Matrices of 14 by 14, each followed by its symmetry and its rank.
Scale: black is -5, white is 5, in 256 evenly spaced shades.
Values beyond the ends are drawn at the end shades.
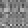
neither, rank three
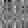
neither, rank two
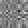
neither, rank two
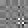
symmetric, rank two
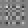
symmetric, rank one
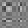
symmetric, rank one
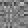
neither, rank three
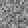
neither, full rank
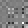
symmetric, rank two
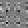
neither, rank two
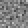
neither, full rank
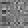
neither, rank three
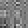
neither, rank two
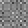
symmetric, rank two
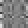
neither, rank two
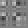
symmetric, rank one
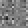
neither, rank three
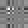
symmetric, rank one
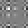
symmetric, rank one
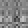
neither, rank two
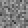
neither, full rank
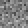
neither, full rank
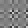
symmetric, rank one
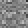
neither, rank three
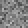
neither, full rank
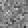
neither, full rank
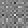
symmetric, rank two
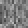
neither, rank three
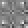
symmetric, rank two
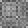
symmetric, rank two
